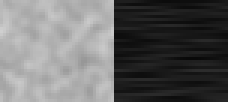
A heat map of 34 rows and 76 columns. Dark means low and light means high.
It is made of 1 by 2 panels. Panel 1,1: high, blotchy, faint in contrast. Panel 1,2: very low, streaked across, faint in contrast.
